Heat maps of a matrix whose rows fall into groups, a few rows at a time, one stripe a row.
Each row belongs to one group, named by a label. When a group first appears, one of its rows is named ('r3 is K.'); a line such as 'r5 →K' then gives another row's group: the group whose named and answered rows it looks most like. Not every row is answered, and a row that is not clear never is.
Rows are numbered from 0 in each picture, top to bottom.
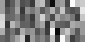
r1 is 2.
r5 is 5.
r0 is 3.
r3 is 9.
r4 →5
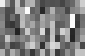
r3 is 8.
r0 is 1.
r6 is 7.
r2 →8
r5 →5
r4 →5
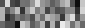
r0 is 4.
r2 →8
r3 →5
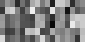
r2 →3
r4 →2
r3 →3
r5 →3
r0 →4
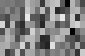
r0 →7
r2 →2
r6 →5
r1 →9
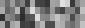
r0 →5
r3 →3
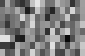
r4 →5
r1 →3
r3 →1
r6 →2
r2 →5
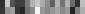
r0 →4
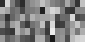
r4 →2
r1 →7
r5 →3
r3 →9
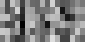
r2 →7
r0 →9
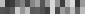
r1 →2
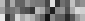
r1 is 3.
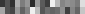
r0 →2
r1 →1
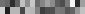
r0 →8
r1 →1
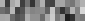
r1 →9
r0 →3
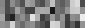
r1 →3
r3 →7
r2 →1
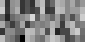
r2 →1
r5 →7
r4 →9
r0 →3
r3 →8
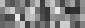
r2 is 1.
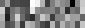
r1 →1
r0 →4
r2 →3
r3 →2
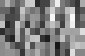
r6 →9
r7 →9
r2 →8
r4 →2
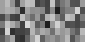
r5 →4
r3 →7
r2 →8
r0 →5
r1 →9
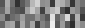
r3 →5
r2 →5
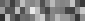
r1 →1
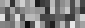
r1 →5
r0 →5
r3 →3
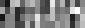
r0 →2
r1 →9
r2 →4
